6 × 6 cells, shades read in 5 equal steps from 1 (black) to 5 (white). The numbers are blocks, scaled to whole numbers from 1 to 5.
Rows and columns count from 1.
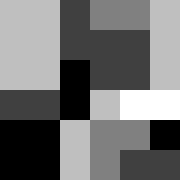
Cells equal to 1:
7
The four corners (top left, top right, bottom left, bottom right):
4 4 1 2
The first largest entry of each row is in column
1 1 1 5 3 3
